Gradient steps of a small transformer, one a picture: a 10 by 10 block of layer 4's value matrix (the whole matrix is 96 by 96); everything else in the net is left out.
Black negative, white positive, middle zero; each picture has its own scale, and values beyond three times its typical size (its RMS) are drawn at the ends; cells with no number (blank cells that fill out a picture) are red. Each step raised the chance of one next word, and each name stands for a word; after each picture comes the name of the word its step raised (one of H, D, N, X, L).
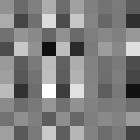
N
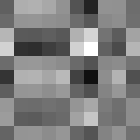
N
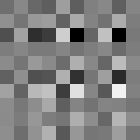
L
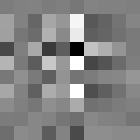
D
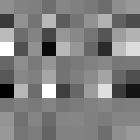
N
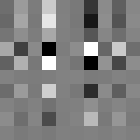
D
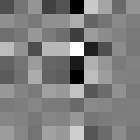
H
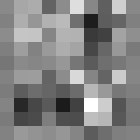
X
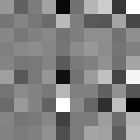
X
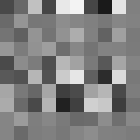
X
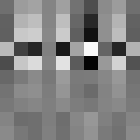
D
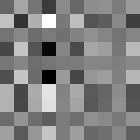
X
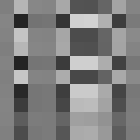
L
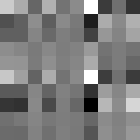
X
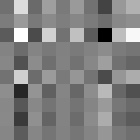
L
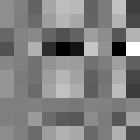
N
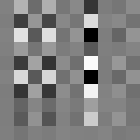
L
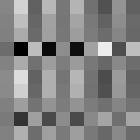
N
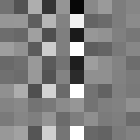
H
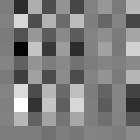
X
